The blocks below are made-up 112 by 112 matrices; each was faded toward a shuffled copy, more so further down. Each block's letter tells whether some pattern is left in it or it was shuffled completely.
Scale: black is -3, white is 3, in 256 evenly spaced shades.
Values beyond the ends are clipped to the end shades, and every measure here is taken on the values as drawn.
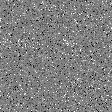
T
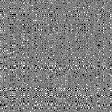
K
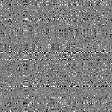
K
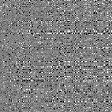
K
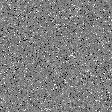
T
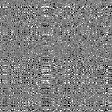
K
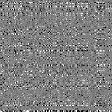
K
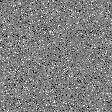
T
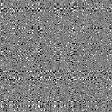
K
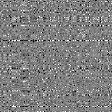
K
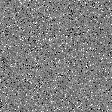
T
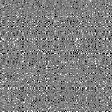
K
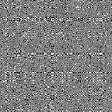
K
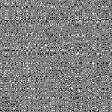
K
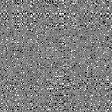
K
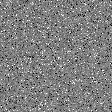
T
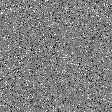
T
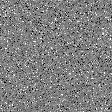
T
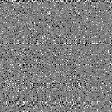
K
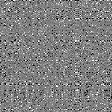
K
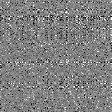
K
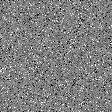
T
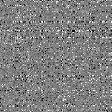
K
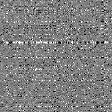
K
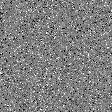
T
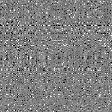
K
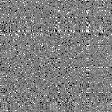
K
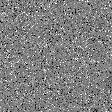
T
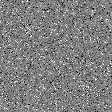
T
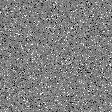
T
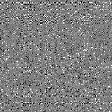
K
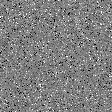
T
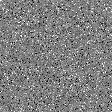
T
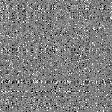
K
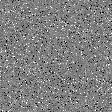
T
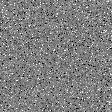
T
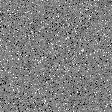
T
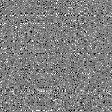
K
